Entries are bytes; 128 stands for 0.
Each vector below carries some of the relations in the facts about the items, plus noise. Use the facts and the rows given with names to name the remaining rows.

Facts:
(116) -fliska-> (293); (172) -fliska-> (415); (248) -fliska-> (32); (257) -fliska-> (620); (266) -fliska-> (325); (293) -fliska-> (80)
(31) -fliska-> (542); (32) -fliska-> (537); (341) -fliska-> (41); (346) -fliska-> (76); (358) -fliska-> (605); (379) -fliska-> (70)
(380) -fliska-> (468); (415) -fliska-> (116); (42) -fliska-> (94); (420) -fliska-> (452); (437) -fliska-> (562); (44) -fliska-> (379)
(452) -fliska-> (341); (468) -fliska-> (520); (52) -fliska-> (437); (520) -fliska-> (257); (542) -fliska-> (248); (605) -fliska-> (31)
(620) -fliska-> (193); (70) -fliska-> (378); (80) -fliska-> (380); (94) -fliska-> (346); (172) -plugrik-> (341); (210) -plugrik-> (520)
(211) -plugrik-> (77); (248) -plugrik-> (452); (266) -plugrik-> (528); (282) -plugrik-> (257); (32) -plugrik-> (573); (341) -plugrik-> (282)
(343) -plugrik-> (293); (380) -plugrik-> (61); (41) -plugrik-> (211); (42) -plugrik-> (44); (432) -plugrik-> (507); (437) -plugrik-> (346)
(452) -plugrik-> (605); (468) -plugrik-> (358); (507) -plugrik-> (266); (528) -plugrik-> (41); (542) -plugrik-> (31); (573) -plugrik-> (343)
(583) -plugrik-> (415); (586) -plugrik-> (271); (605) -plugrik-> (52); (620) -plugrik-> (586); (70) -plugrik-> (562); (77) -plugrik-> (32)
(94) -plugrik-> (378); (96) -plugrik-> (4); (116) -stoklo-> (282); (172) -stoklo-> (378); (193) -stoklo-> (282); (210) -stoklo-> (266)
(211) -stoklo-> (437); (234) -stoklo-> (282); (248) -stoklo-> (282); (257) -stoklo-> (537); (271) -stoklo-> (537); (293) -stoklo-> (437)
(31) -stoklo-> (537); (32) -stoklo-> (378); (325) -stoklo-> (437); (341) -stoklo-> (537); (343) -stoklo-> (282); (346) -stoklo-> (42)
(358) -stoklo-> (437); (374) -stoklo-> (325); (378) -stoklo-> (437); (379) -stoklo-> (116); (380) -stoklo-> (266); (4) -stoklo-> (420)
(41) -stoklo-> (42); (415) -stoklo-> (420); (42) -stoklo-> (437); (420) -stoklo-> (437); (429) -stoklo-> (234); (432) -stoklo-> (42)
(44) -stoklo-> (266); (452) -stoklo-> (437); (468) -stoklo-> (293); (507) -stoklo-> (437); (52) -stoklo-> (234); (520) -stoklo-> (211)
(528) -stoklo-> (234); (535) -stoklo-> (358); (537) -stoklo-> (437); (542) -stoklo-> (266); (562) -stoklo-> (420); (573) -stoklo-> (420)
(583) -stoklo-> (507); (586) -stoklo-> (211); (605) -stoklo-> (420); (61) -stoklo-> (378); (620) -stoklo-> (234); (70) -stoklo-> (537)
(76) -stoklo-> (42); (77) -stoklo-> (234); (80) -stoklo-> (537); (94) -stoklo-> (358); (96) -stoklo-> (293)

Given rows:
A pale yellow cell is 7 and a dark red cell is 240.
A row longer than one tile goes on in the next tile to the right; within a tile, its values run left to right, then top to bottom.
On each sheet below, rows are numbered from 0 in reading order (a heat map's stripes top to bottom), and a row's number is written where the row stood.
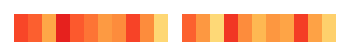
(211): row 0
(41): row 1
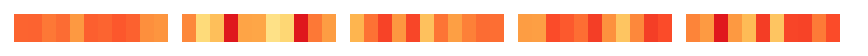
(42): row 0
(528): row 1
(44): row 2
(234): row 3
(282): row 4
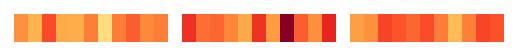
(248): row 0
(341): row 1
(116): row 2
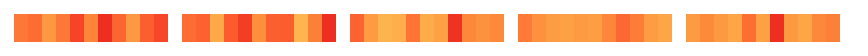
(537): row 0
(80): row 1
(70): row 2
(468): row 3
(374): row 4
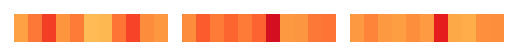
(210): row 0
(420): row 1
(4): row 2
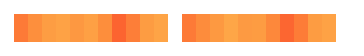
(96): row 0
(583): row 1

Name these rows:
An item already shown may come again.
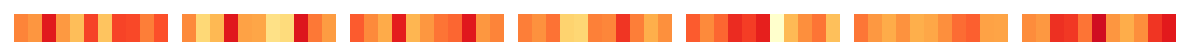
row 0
(282)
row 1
(528)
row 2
(507)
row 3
(605)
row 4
(77)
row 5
(432)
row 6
(52)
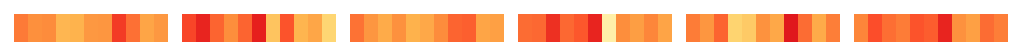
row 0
(172)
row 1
(573)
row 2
(432)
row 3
(343)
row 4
(452)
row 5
(293)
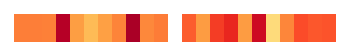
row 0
(266)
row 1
(620)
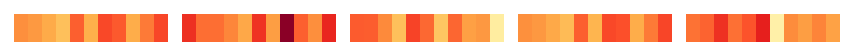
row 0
(257)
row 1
(341)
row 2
(32)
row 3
(257)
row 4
(343)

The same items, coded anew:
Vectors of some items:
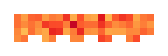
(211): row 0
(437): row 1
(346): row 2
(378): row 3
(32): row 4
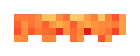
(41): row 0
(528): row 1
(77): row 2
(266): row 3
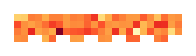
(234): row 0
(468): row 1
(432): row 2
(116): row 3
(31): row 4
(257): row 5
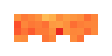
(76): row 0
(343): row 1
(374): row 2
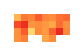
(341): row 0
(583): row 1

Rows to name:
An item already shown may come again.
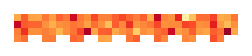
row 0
(346)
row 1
(586)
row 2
(605)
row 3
(42)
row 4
(293)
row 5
(452)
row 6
(282)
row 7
(52)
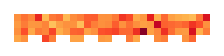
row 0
(70)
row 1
(44)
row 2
(42)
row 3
(432)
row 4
(248)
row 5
(346)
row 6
(172)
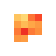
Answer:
(620)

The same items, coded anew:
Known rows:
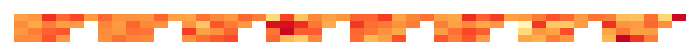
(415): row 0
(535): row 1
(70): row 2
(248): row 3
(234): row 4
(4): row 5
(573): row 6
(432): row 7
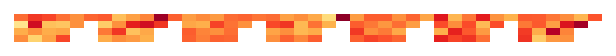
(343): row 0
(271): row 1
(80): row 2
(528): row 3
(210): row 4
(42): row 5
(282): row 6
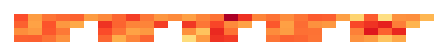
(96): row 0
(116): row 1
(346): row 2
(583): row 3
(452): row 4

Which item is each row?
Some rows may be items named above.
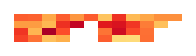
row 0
(172)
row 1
(52)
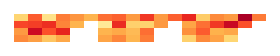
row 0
(452)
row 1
(32)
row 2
(586)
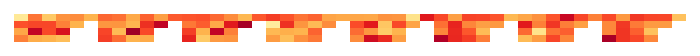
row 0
(605)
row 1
(172)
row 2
(282)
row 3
(293)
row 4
(266)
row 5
(44)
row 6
(437)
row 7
(44)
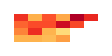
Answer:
(620)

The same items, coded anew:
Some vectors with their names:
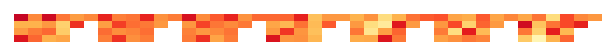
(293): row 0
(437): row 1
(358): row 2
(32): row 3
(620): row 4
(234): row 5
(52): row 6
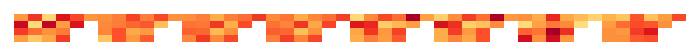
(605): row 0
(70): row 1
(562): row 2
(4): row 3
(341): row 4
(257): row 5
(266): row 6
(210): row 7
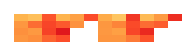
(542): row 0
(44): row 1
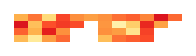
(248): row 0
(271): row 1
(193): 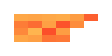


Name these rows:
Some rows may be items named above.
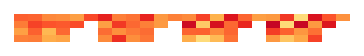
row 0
(346)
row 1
(437)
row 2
(452)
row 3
(605)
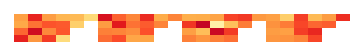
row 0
(432)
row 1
(42)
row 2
(282)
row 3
(44)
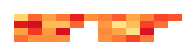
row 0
(172)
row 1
(586)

